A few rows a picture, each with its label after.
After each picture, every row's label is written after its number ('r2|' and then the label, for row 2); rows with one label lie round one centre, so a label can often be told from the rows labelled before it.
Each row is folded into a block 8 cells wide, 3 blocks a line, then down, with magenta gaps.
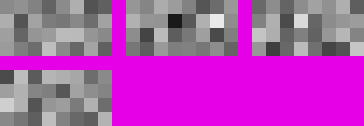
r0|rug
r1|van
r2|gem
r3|gem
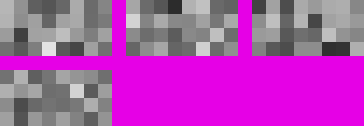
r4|rug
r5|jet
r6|gem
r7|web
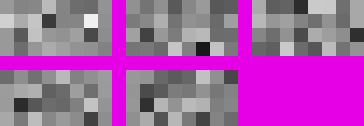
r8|van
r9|rug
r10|jet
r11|web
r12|rug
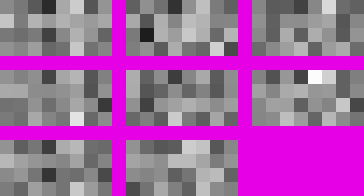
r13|jet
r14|rug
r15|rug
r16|jet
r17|rug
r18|jet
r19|jet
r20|jet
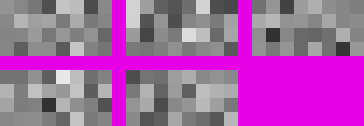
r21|jet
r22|rug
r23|web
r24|jet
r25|gem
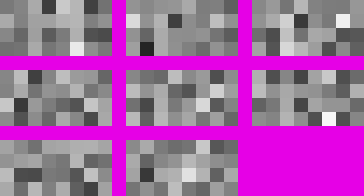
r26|jet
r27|van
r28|van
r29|web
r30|van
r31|jet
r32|web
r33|rug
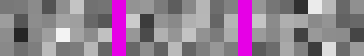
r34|rug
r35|rug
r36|jet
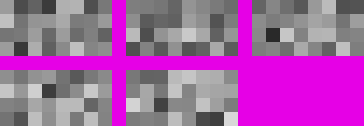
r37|jet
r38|rug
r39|rug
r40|van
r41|gem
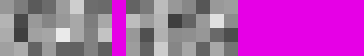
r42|rug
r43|van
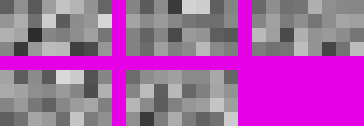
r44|gem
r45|jet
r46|gem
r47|jet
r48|gem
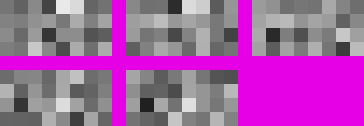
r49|jet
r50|jet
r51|web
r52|rug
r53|rug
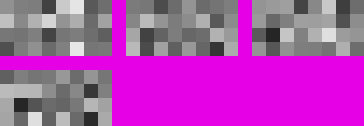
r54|jet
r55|web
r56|rug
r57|web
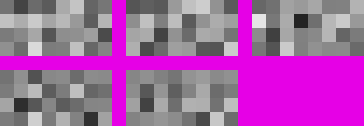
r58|jet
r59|gem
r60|van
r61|web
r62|rug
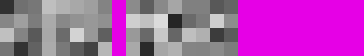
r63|gem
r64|van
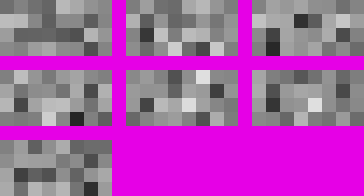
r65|web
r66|rug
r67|van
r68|rug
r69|rug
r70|rug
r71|web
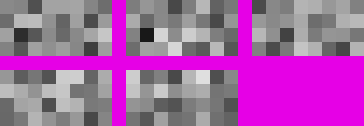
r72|web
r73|rug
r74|gem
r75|jet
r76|jet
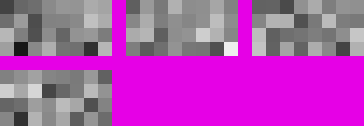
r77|gem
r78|gem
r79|web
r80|van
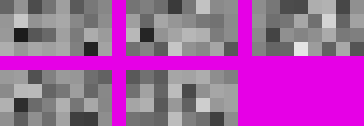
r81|web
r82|rug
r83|rug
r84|web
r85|gem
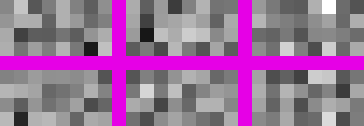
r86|web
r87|rug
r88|jet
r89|van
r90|gem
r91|jet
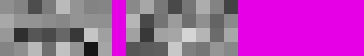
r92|web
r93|rug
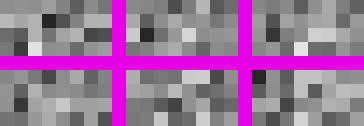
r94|van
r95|rug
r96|rug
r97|rug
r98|jet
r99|gem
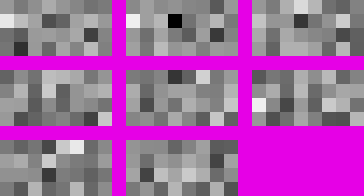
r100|van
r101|van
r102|van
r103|gem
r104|rug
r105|gem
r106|jet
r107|rug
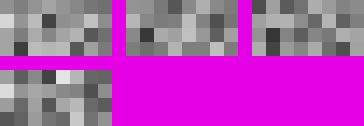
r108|van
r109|rug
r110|web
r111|jet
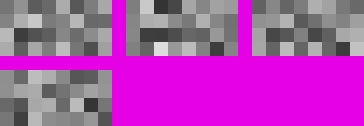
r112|web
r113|web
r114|web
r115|van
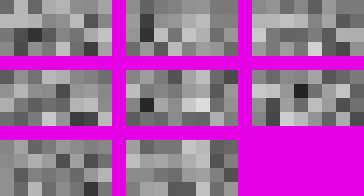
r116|web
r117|rug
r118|web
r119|gem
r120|rug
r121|van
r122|web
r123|jet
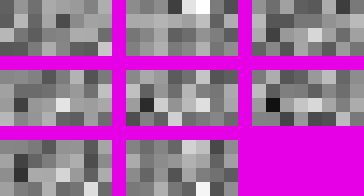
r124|gem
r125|jet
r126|rug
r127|rug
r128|rug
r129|rug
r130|rug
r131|jet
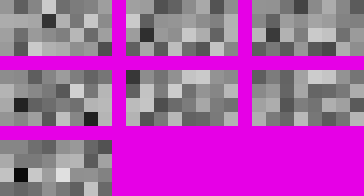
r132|van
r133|rug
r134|rug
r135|web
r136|gem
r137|gem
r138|rug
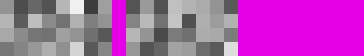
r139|jet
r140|gem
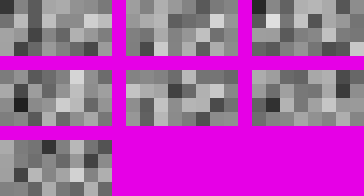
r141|gem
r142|van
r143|gem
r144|rug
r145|van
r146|rug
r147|rug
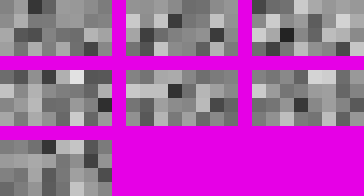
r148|web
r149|van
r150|gem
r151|jet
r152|van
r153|jet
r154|jet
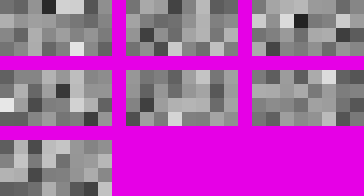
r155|jet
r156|rug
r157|van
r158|gem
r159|rug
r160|jet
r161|gem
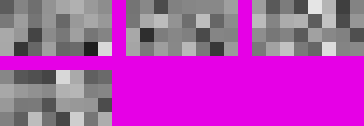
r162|gem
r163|web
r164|jet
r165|jet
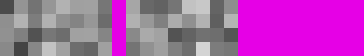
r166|gem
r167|jet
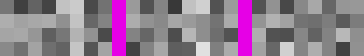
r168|jet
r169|jet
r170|web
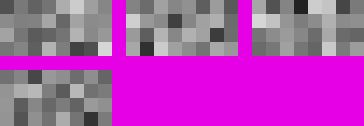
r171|gem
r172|van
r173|jet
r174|web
